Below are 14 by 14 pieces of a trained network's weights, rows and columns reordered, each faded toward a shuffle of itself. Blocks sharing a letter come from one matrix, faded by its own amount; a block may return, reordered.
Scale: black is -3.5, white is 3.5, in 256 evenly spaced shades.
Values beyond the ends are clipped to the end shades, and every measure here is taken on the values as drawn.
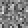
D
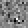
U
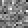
U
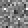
U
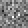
U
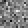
U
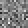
U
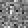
U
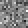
U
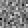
U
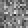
D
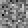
U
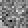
U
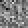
U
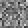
D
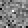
U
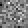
U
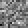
D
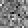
D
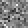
U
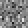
U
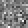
U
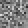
D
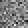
D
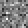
U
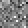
U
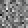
D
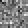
U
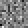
U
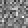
U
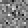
D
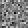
D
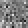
D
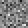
D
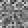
D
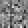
D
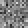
D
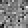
U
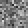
D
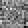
U
